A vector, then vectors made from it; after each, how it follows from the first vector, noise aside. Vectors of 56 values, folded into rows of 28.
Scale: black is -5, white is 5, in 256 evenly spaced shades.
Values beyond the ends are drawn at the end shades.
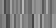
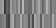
copied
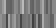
sign-scrambled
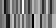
scaled up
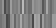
copied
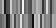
scaled up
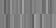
shrunk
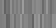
shrunk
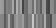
reversed
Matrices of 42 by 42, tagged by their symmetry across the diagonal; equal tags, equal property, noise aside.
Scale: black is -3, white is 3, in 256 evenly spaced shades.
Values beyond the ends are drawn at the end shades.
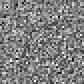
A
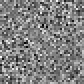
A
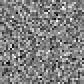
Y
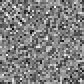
A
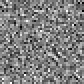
Y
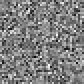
Y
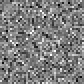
A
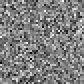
Y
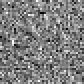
Y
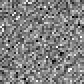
A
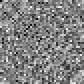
A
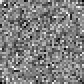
A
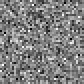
Y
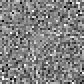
A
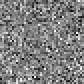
Y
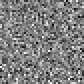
Y
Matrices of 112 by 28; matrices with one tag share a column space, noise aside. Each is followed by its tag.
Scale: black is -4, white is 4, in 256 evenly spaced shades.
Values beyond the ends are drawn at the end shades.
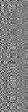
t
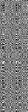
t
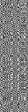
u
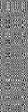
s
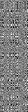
s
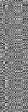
t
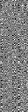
t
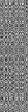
u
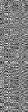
t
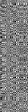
u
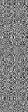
u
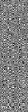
t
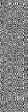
u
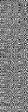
t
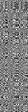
s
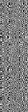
u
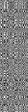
s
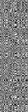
s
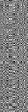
t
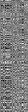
t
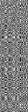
u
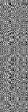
u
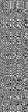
s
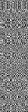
s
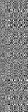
s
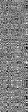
t
